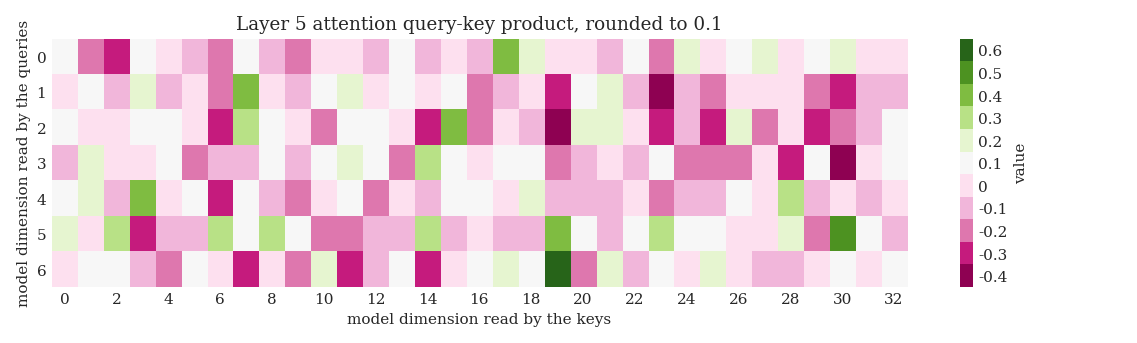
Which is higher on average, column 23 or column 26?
column 26
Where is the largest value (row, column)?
6 19
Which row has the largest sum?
5
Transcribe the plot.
Title: Layer 5 attention query-key product, rounded to 0.1
x-axis: model dimension read by the keys, ticks 0 2 4 6 8 10 12 14 16 18 20 22 24 26 28 30 32
y-axis: model dimension read by the queries, ticks 0 1 2 3 4 5 6 (0 at the top)
Colour bar: value, ticks -0.4 -0.3 -0.2 -0.1 0 0.1 0.2 0.3 0.4 0.5 0.6
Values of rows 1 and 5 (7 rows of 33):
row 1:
0 0.1 -0.1 0.2 -0.1 0 -0.2 0.4 0 -0.1 0.1 0.2 0 0.1 0 0.1 -0.2 -0.1 0 -0.3 0.1 0.2 -0.1 -0.4 -0.1 -0.2 0 0 0 -0.2 -0.3 -0.1 -0.1
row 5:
0.2 0 0.3 -0.3 -0.1 -0.1 0.3 0.1 0.3 0.1 -0.2 -0.2 -0.1 -0.1 0.3 -0.1 0 -0.1 -0.1 0.4 0.1 -0.1 0.1 0.3 0.1 0.1 0 0 0.2 -0.2 0.5 0.1 -0.1
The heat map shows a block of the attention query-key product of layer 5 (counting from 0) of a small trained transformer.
